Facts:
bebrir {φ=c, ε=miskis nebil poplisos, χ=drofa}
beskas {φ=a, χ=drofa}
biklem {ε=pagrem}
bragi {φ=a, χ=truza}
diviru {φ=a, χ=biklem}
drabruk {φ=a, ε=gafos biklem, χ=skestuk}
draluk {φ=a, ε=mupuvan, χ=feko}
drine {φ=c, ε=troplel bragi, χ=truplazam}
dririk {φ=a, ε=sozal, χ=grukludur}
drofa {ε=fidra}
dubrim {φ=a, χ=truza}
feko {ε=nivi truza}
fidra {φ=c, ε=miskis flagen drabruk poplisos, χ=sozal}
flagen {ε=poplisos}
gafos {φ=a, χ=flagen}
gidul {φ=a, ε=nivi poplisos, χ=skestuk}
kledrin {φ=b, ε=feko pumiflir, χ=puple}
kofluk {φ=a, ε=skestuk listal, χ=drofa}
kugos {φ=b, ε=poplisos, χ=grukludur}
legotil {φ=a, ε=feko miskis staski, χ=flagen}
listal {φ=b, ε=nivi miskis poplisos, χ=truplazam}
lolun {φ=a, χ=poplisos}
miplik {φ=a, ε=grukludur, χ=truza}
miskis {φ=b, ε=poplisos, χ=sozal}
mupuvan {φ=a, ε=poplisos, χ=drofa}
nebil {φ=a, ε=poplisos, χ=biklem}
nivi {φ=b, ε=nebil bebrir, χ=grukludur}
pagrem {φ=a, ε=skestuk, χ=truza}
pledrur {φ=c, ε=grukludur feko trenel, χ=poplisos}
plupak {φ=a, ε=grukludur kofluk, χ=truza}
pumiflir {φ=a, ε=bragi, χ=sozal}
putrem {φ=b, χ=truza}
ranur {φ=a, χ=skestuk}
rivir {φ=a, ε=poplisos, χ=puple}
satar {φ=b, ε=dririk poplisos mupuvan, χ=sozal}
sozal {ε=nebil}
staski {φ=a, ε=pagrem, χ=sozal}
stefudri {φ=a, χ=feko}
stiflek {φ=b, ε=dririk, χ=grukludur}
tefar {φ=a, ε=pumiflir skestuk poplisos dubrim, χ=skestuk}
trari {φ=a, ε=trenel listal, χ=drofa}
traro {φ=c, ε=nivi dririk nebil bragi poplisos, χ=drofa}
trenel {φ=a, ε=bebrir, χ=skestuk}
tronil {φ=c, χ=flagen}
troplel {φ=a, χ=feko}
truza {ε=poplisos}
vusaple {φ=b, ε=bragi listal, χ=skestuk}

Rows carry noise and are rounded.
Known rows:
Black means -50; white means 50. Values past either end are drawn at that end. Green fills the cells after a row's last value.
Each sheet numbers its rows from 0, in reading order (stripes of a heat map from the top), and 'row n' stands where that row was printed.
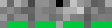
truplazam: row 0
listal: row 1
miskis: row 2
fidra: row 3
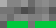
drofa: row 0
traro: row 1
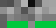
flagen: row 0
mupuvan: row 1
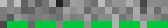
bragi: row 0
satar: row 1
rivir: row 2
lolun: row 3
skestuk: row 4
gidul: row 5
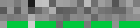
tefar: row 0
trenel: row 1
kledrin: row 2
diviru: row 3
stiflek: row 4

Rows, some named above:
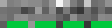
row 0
drofa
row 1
tefar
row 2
pumiflir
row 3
plupak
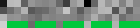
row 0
trenel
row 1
legotil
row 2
poplisos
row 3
nebil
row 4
ranur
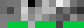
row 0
staski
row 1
nebil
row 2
pumiflir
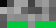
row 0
truza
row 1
nivi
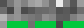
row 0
sozal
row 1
kledrin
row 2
kofluk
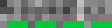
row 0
nivi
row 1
feko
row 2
biklem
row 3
tefar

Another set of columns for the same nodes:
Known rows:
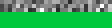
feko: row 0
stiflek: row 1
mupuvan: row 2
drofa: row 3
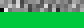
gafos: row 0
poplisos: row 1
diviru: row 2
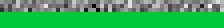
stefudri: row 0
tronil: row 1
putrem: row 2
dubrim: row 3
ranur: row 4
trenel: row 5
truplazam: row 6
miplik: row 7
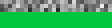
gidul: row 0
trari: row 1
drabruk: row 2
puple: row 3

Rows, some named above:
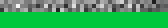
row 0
legotil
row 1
truza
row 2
pagrem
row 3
tefar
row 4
skestuk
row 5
draluk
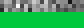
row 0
biklem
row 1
drabruk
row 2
draluk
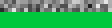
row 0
dririk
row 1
feko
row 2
plupak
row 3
miplik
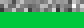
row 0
kugos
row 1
pledrur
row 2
staski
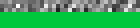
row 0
flagen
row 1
sozal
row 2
traro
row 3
nivi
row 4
drine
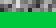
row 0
ranur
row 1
bragi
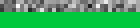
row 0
pumiflir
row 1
dririk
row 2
trenel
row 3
miplik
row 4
plupak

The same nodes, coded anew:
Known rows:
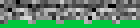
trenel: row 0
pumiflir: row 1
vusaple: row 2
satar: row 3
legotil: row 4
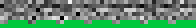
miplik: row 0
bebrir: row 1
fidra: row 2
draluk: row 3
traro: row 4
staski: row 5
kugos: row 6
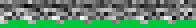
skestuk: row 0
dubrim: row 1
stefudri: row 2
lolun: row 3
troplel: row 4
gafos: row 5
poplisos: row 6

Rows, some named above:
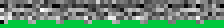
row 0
biklem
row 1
truza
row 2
bragi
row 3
drabruk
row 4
dubrim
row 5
miplik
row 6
drine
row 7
pagrem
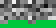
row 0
kugos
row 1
nivi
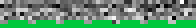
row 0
kofluk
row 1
tefar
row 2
plupak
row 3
drofa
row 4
feko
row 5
sozal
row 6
flagen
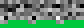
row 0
sozal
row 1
miskis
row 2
pagrem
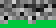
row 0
miskis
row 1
sozal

